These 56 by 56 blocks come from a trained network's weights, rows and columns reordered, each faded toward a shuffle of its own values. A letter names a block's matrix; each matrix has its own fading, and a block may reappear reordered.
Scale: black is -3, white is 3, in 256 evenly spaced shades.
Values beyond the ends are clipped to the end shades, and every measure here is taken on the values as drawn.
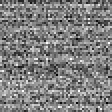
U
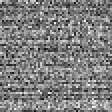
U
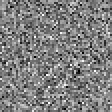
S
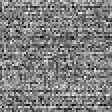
U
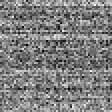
U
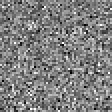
S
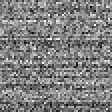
U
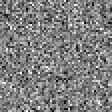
S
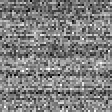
U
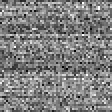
U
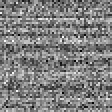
U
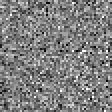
S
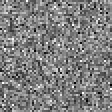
S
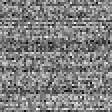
U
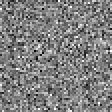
S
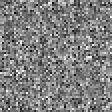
S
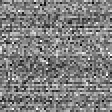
U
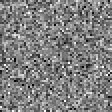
S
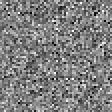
S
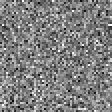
S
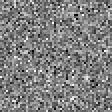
S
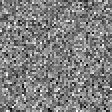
S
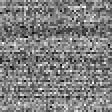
U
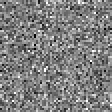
S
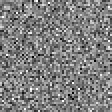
S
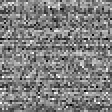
U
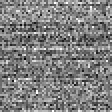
U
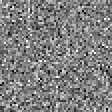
S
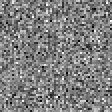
S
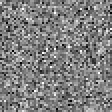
S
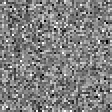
S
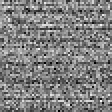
U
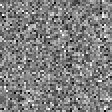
S
